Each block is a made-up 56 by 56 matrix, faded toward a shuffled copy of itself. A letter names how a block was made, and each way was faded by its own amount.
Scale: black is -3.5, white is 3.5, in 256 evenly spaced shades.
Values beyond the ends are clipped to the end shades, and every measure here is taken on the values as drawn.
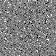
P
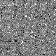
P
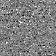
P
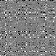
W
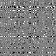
W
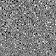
P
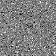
P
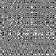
W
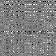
W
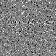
P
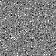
P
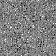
P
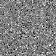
P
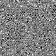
P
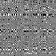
W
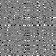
W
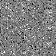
P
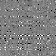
W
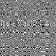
W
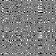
W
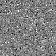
P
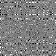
W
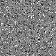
P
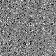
P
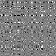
W
